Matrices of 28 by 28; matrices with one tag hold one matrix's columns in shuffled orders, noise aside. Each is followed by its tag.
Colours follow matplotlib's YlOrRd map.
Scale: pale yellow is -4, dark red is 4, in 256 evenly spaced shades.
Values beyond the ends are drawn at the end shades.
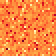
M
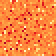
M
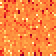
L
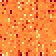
L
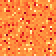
M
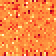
L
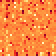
L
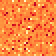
M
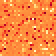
M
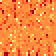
L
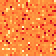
M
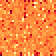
L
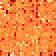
L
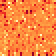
L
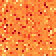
M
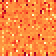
L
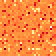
M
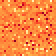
M
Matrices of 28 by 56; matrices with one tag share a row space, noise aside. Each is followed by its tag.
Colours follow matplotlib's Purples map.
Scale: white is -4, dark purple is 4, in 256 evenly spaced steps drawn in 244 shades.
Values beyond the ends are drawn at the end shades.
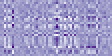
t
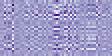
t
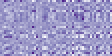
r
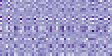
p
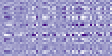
r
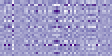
t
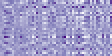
r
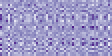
p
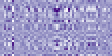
t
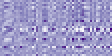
r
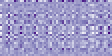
p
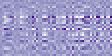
r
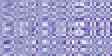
r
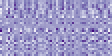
p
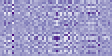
t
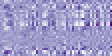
r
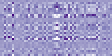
t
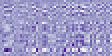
r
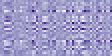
r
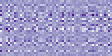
p
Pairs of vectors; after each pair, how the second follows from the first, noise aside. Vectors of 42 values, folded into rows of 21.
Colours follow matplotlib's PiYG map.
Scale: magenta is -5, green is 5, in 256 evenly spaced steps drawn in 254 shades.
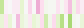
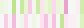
reversed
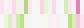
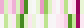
scaled up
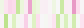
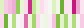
scaled up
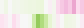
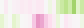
negated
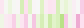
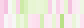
reversed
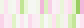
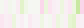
shrunk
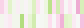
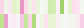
reversed
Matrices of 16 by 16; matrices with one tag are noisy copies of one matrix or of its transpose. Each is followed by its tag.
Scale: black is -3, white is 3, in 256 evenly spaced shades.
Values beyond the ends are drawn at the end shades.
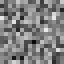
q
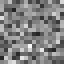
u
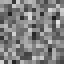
u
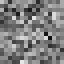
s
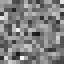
u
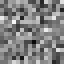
q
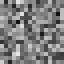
q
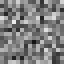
q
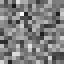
q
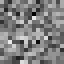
s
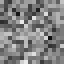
s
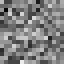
s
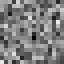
u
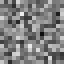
q
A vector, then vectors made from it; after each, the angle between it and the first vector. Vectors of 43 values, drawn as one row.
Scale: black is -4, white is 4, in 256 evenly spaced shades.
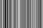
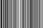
partly aligned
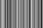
partly aligned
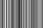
nearly opposite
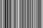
nearly parallel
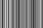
nearly opposite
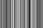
partly aligned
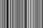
orthogonal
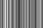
nearly opposite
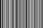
partly opposed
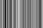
nearly parallel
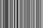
partly aligned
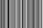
orthogonal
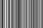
nearly opposite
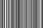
nearly opposite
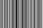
orthogonal
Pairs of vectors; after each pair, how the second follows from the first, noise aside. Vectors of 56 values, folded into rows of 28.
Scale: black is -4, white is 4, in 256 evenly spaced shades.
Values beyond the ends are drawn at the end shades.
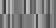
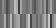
reversed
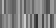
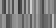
reversed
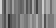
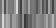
wrapped around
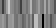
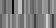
reversed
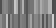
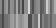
wrapped around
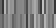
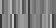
reversed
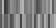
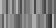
reversed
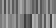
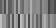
wrapped around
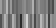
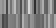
reversed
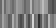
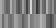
wrapped around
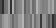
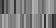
reversed
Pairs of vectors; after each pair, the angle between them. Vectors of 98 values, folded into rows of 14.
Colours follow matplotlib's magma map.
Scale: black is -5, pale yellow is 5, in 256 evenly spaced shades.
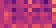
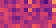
nearly parallel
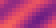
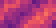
nearly opposite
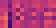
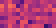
partly opposed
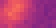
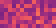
orthogonal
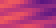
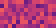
orthogonal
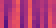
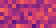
orthogonal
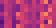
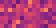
partly opposed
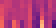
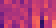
nearly opposite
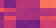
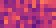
partly aligned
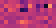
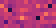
partly opposed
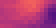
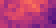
nearly parallel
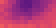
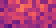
partly opposed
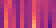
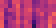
nearly opposite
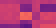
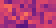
partly aligned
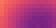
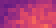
nearly opposite
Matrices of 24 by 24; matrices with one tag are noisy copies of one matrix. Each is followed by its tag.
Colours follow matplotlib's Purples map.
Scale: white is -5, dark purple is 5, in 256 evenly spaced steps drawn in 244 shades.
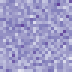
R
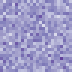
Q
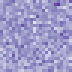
R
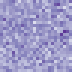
R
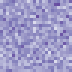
R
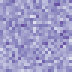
R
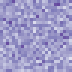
R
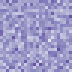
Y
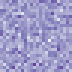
Y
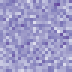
R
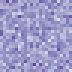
Y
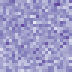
R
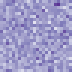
R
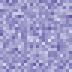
Y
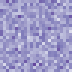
Y
